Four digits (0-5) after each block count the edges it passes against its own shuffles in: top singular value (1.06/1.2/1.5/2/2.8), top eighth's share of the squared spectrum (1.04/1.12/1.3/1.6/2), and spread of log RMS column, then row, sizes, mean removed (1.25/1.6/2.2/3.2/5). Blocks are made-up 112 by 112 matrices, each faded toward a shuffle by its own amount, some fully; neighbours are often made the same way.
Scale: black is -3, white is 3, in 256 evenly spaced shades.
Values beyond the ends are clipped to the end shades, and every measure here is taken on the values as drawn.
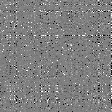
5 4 2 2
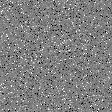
0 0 0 0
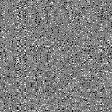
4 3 2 2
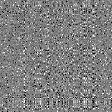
5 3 2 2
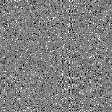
4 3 2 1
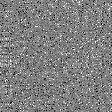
4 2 1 1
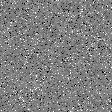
0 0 0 0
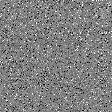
3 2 0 0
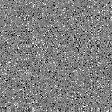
4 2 1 1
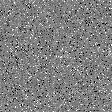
0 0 0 0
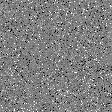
0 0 0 0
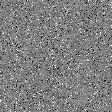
1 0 1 0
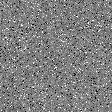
0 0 0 0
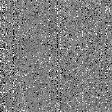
2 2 3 1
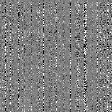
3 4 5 2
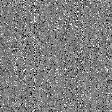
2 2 3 1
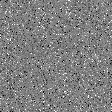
1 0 0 0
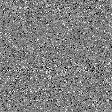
1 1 0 2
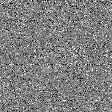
1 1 0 2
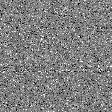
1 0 0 1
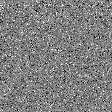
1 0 0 1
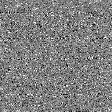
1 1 0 3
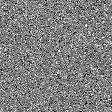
0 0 0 0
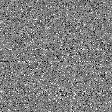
1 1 0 2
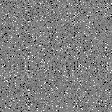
4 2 2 1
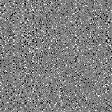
4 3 2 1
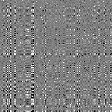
5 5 4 4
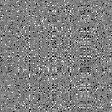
5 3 3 2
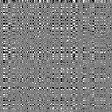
5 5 4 4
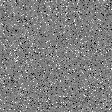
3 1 0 0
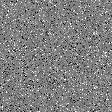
2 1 0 0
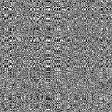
5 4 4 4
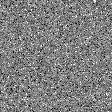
2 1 0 0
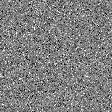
3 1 0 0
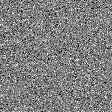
2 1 0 0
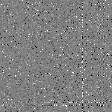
4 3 2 1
